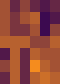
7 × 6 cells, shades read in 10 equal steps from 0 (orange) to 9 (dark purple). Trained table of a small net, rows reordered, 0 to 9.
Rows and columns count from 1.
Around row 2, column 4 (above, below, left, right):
7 4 4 9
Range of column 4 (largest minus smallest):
7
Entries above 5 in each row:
4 3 3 0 2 1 2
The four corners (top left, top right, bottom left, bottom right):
4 7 7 3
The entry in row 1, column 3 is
5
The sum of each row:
38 34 34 22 29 22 25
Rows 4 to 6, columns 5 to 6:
5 3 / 4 4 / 3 4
